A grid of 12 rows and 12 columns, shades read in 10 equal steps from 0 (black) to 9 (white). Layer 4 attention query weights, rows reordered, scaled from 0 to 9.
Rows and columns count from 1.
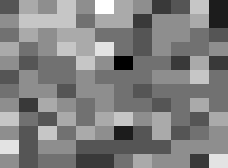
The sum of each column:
60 51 60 62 57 62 47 45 53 49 58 48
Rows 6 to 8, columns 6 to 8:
4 4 4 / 5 4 3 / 5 4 4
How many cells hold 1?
3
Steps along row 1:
up down up down up down down down up up down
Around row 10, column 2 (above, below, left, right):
4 3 5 7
